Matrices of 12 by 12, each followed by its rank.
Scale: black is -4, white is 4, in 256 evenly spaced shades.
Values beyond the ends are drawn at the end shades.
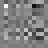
two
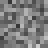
full rank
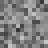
full rank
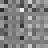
two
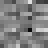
two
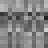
two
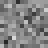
full rank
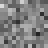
full rank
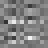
two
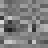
two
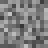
full rank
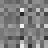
two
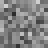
full rank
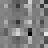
two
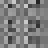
two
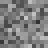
full rank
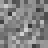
full rank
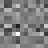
two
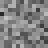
full rank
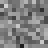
full rank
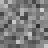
full rank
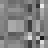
two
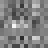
two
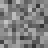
full rank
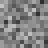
full rank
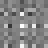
two
